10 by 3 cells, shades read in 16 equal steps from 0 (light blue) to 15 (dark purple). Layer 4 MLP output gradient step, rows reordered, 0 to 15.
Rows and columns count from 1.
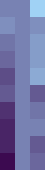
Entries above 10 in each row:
0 0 0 0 0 0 1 1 1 1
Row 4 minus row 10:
-7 0 -4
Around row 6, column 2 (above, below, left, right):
6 6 9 9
